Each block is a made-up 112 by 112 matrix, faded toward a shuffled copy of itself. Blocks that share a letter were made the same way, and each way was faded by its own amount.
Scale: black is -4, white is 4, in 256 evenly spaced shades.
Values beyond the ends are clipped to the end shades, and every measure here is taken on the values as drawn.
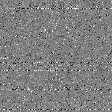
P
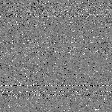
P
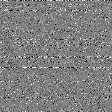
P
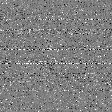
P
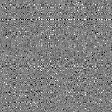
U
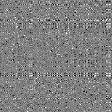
U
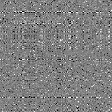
U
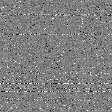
P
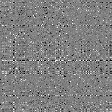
U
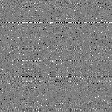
U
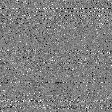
P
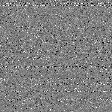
P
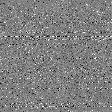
P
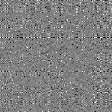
U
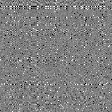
U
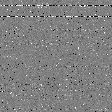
P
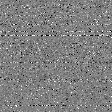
P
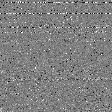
P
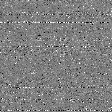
P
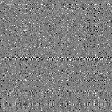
U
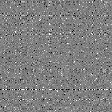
U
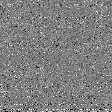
P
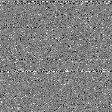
P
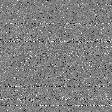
P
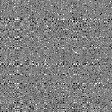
U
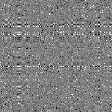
U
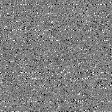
P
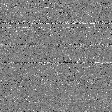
P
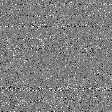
P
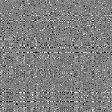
U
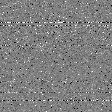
P
